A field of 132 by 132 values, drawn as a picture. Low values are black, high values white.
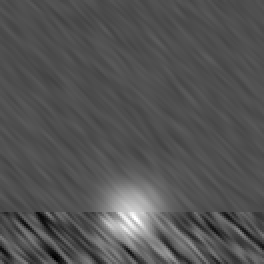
The values are skewed, with a long tail toward high values. On average the colour sits 30% of the way up the scale. A horizontal seam about 80% of the way down splits the table, and the top part is calmer. No single row or column stands out from its neighbours. One bump rises in the bottom middle. The bottom middle is the ninth with the highest average.
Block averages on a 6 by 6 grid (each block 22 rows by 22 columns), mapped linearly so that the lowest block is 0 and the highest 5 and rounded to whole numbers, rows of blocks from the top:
111111 | 111111 | 111111 | 111111 | 115511 | 104411
